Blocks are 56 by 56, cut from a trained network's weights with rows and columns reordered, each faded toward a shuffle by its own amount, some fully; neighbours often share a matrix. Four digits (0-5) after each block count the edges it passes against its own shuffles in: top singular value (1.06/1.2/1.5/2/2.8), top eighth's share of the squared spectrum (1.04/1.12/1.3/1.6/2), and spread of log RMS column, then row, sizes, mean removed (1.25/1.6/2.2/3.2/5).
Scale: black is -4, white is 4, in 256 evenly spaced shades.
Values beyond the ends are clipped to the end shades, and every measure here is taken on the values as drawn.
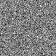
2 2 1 0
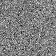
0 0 0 0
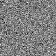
2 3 1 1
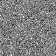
0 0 0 0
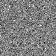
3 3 0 1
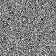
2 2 0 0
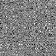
3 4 1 2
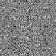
4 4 2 2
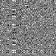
4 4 2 2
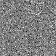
2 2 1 1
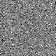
3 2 1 0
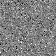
0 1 0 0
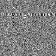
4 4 1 2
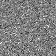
1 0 0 0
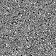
2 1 0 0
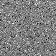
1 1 0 0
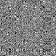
4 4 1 2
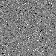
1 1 0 0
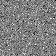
1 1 0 0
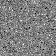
0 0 0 0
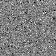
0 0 0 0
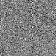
3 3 1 1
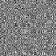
4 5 2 2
